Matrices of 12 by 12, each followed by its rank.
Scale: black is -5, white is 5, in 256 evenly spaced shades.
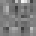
two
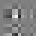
one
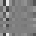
one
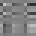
one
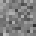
full rank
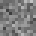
full rank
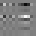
one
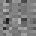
two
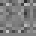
two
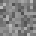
full rank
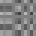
one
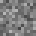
full rank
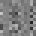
two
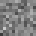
full rank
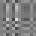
one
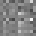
two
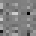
two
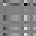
one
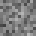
full rank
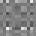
two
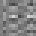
two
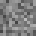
full rank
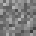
full rank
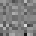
two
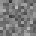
full rank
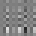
one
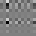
one
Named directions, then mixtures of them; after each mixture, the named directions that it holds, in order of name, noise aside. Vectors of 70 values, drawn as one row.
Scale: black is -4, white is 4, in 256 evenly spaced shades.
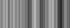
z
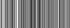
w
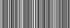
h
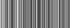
h, w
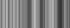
z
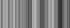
z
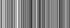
w, z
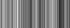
w, z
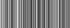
h, w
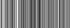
w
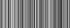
h, z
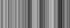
z
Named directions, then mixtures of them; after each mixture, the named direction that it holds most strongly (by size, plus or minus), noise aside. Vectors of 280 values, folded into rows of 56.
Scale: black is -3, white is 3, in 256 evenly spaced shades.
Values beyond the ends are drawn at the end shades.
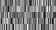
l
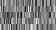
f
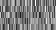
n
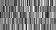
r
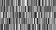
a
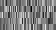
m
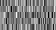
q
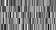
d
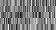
n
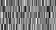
d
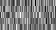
n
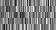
r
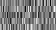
f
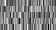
d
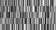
r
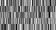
d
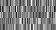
m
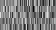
r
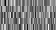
d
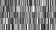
l
